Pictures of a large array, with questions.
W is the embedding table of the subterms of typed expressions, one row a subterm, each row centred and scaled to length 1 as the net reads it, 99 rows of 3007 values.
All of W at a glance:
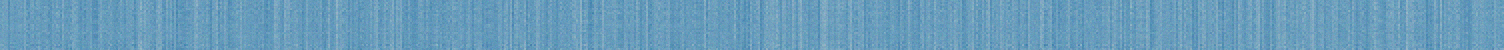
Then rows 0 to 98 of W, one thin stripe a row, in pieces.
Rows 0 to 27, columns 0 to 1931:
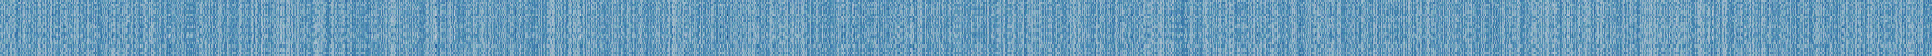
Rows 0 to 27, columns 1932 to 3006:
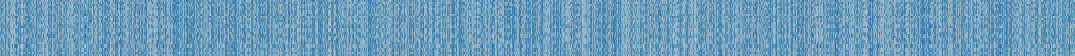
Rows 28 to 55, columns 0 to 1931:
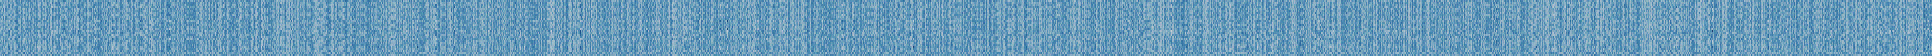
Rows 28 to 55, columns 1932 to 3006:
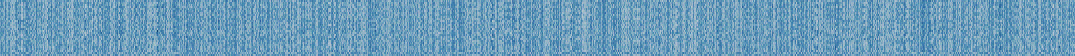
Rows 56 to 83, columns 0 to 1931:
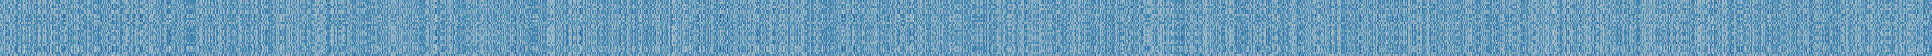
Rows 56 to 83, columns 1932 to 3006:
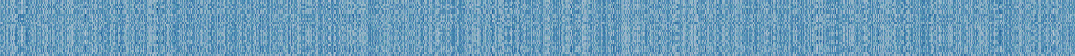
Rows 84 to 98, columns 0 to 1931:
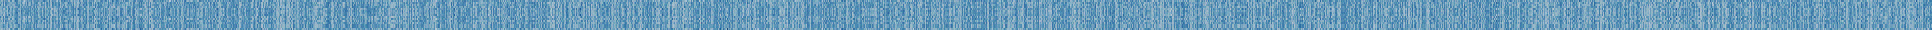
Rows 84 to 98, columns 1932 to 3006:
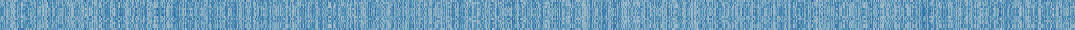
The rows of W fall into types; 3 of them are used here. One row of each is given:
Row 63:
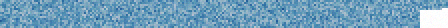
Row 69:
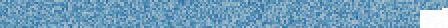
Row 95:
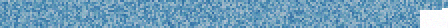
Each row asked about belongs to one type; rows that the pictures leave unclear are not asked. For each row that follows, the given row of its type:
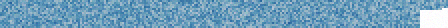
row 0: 69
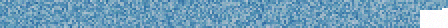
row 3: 69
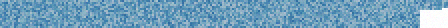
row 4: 95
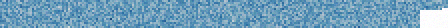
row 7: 69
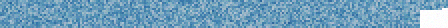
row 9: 69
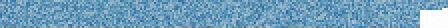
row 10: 69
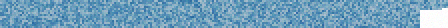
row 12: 63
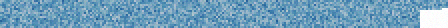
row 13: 63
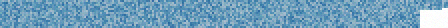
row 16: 95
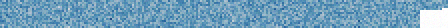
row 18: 69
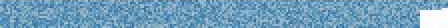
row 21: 63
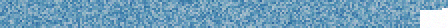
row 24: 69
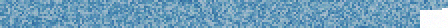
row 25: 63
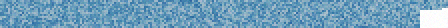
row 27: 63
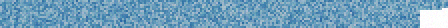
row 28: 95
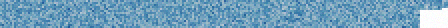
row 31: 95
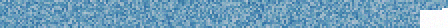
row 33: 69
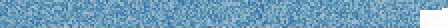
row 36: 69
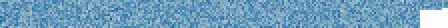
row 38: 95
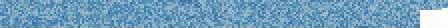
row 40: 63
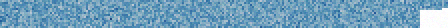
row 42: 95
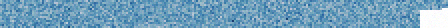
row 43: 63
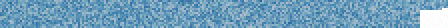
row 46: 69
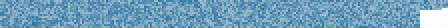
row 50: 63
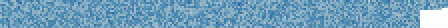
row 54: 63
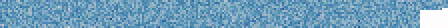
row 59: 69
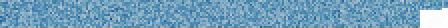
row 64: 95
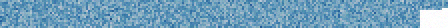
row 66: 95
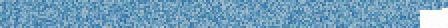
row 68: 95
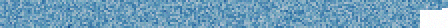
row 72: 95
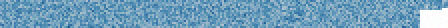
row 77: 95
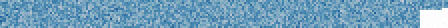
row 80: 95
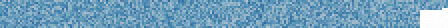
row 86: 69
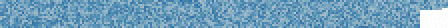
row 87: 63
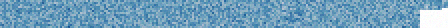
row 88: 95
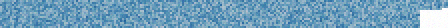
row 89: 95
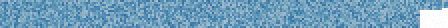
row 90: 95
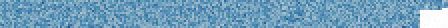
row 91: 95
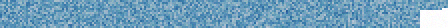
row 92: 69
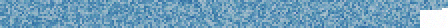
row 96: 63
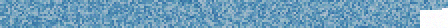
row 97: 63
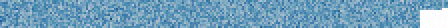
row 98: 95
